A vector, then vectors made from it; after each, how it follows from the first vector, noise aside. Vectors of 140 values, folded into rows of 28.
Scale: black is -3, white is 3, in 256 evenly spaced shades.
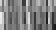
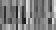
wrapped around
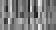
wrapped around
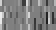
partly zeroed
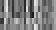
wrapped around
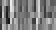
wrapped around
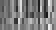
wrapped around
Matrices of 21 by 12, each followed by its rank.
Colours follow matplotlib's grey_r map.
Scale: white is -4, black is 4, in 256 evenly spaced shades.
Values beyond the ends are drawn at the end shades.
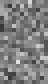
full rank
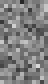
full rank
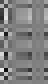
one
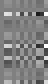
one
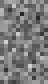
full rank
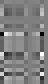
one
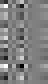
one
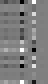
one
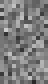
full rank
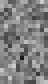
full rank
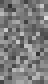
full rank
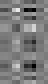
one
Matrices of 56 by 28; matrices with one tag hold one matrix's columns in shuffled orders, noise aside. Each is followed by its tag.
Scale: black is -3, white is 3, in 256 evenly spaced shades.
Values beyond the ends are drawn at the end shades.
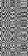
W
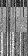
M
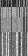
M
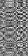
W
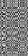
W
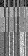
M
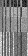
M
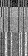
M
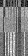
M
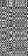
W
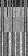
M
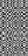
W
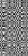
W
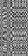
W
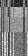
M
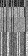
M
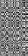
W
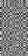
W
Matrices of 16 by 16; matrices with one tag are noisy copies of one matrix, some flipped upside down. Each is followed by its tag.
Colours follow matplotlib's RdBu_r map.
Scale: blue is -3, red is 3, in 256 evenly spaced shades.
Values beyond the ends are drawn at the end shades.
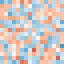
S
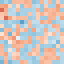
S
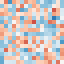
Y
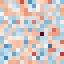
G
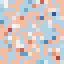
Y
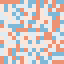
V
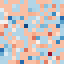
G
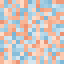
V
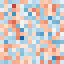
S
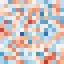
Y
